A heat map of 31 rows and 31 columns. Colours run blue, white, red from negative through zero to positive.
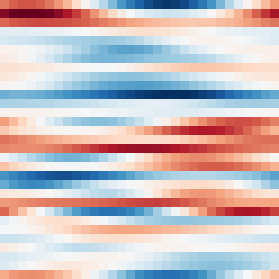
The histogram is bell-shaped. There is no overall slope. The top middle is the ninth with the lowest average. The grain runs across in streaks.
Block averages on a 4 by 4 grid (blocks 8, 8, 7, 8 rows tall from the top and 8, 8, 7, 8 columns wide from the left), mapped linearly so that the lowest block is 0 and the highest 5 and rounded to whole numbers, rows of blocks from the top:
4 1 1 3 / 2 0 1 3 / 1 2 5 4 / 2 1 1 2
